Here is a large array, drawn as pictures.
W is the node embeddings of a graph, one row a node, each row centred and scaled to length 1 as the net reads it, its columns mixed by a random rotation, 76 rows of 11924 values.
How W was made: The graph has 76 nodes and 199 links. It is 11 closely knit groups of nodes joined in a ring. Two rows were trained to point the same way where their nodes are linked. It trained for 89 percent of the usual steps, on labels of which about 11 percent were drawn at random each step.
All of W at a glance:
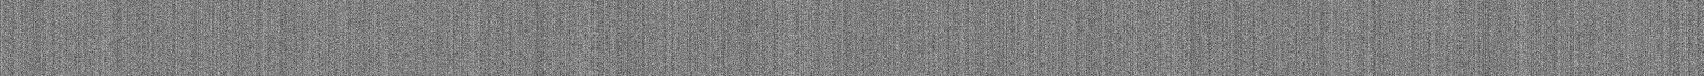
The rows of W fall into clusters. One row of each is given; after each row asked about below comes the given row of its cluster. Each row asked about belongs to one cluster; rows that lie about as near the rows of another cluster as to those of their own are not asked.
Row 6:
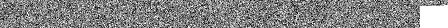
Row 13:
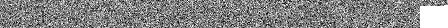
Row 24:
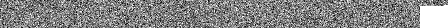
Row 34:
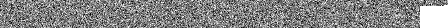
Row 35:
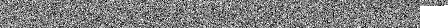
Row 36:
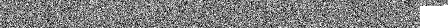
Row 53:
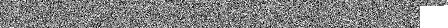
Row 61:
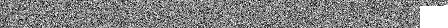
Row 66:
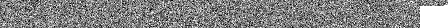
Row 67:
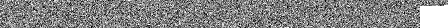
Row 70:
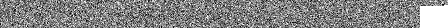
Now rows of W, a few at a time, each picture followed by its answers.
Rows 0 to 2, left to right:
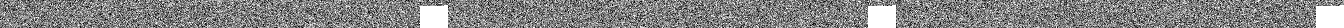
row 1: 66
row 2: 70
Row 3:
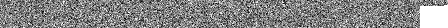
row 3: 13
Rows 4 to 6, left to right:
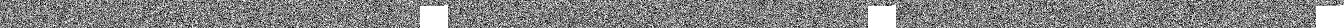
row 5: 61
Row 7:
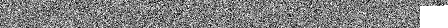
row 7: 35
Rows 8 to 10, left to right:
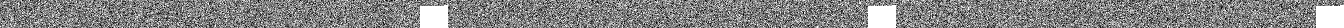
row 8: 66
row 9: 34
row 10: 67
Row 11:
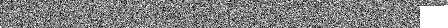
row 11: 53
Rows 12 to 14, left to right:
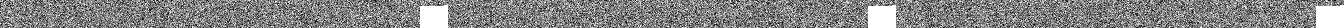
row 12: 66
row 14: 36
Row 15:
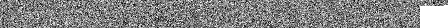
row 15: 24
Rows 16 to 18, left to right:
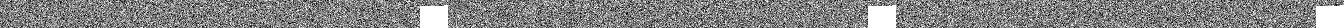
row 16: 53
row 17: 53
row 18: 67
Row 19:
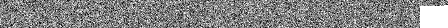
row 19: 24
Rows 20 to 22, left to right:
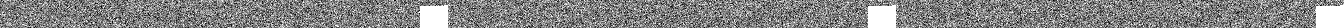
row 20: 34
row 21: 13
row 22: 13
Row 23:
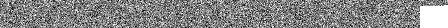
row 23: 34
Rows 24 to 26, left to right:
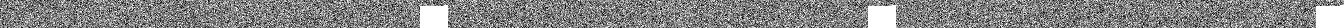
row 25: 6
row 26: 13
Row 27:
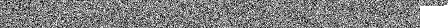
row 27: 61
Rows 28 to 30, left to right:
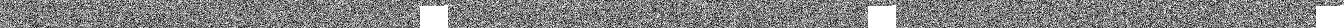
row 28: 36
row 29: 13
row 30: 53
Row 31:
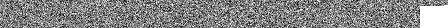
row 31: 53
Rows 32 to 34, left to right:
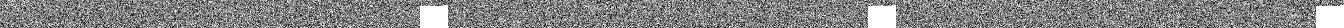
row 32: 6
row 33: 35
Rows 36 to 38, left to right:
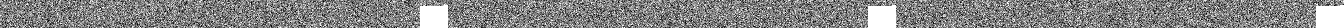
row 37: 70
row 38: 70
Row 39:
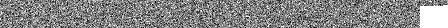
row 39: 67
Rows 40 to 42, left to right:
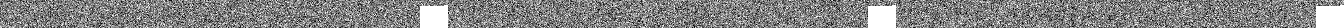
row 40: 53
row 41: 66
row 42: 70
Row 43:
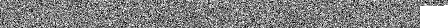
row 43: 24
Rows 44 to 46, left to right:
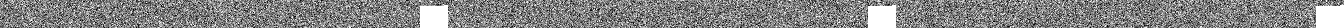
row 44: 6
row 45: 66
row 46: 36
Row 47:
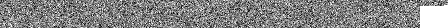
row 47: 66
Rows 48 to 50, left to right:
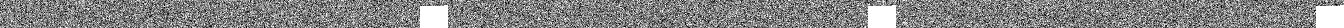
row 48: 66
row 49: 70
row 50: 67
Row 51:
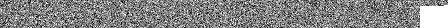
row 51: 61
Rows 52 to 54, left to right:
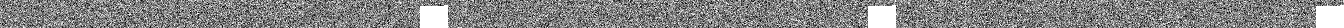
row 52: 13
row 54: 34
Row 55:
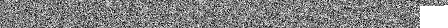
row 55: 35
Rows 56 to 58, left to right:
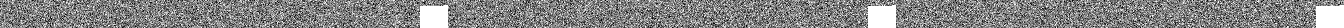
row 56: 34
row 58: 70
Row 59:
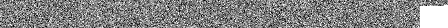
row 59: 36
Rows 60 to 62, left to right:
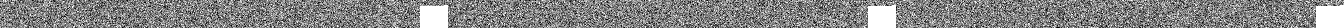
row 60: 34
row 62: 66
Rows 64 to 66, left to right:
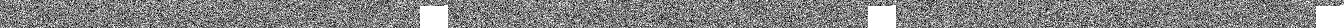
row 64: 13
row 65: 70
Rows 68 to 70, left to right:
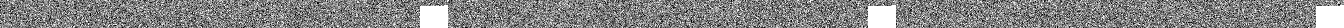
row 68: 34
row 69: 70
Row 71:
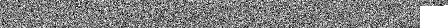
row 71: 24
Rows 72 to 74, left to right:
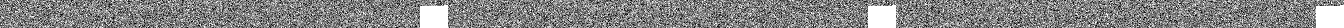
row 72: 35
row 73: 35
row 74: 13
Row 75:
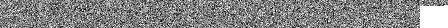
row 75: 35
